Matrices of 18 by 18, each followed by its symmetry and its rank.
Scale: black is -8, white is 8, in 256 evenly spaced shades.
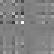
symmetric, rank two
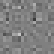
antisymmetric, rank two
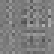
neither, rank three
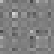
symmetric, rank two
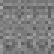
neither, rank three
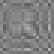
symmetric, rank two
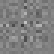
antisymmetric, rank two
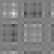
symmetric, rank one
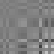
symmetric, rank one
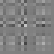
symmetric, rank one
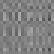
neither, rank two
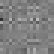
neither, rank two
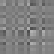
symmetric, rank one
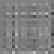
antisymmetric, rank two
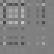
symmetric, rank one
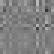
neither, rank two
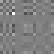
symmetric, rank two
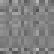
neither, rank two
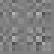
symmetric, rank two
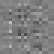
neither, rank three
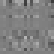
neither, rank two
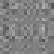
neither, rank three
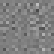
neither, rank three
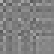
symmetric, rank two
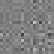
antisymmetric, rank two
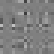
antisymmetric, rank two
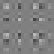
symmetric, rank one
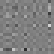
antisymmetric, rank two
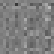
neither, rank three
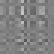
neither, rank two
